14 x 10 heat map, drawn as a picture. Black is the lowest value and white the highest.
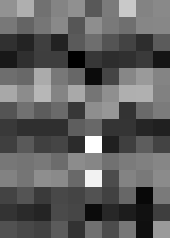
Stripes: horizontal, repeating 3 times. Calmest part: bottom left. Seam: none. Average level on the scale: 40%.
